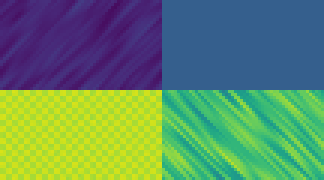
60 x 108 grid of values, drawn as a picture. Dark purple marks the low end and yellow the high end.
It is made of 2 by 2 panels. Panel 1,1: very low, slanting up to the right, faint in contrast. Panel 1,2: low, flat. Panel 2,1: very high, checkered, faint in contrast. Panel 2,2: high, slanting down to the right.
